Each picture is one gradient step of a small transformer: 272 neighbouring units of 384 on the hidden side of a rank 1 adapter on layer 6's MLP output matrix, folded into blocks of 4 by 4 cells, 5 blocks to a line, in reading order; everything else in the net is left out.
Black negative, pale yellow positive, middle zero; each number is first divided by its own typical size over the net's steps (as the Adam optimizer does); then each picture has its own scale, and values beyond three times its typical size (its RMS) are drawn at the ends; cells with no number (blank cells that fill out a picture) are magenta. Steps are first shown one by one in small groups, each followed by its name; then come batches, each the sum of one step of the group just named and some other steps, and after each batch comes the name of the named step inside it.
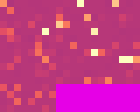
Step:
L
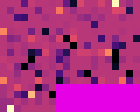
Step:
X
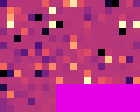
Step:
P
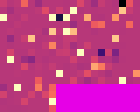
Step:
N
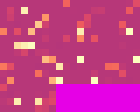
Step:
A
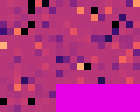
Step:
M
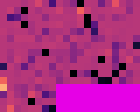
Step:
X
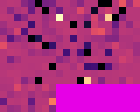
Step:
M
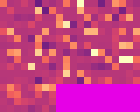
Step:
L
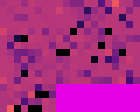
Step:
X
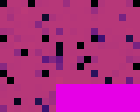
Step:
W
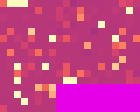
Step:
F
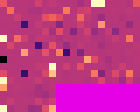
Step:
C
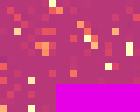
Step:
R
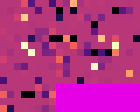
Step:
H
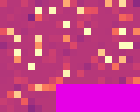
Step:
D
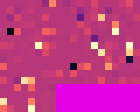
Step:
R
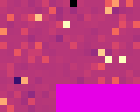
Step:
H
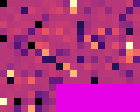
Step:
R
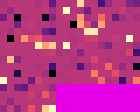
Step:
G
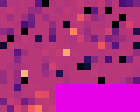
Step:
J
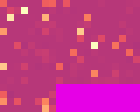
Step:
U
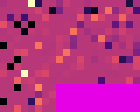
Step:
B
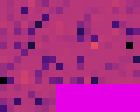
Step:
B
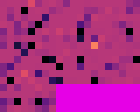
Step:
B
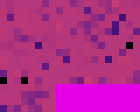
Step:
J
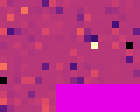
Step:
U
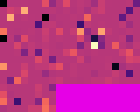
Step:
U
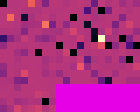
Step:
J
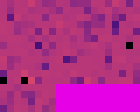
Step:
B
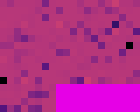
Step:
J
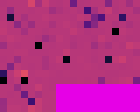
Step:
B
